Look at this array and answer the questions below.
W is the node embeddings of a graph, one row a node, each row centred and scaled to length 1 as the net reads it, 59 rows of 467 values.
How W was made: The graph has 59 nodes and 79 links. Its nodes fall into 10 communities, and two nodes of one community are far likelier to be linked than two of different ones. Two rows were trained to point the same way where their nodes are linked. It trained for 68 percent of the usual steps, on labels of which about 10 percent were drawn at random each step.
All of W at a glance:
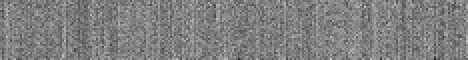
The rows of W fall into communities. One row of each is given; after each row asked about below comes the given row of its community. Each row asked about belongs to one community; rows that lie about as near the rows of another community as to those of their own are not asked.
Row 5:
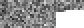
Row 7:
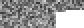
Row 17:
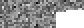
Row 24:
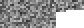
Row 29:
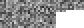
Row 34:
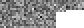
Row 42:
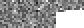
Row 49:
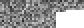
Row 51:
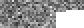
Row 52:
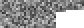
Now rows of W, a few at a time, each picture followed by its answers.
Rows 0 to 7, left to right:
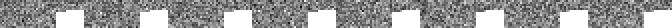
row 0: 34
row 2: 51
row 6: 7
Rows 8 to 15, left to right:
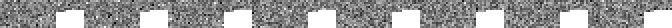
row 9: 17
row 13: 24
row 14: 49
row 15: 42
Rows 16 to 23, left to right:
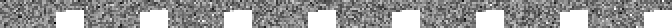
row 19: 34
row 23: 24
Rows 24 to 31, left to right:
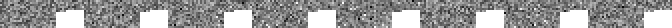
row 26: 34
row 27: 49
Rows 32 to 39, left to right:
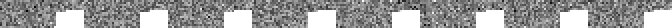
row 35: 7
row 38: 52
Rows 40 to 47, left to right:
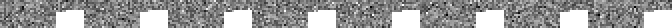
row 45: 5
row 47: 29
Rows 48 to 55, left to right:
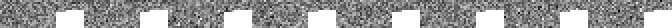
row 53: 49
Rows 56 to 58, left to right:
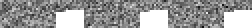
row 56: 5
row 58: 51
